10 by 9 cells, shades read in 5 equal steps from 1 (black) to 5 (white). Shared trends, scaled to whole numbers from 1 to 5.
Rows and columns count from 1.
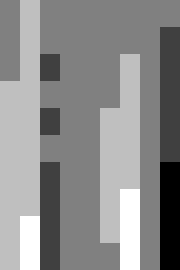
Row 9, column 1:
4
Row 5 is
4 4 2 3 3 4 4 3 2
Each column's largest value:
4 5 3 3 3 4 5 3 3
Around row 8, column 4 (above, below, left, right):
3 3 2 3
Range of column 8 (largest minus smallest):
0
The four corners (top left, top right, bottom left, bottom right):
3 3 4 1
